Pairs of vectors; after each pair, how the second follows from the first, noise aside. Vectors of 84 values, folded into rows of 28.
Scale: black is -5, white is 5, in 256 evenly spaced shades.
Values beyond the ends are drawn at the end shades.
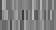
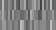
wrapped around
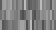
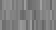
shrunk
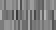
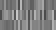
negated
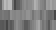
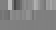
partly zeroed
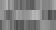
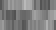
wrapped around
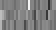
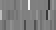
partly zeroed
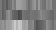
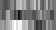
scaled up
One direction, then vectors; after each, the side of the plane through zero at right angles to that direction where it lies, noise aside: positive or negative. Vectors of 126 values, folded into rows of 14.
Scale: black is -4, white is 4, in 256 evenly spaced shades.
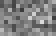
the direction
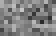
negative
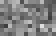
negative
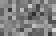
negative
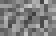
negative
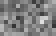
positive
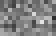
positive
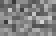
positive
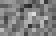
positive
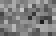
negative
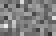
negative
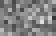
positive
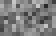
negative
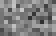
negative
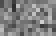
positive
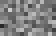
positive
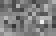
positive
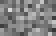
positive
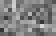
negative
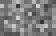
negative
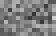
negative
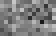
negative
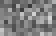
positive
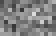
positive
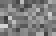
positive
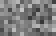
negative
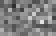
positive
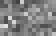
positive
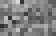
negative
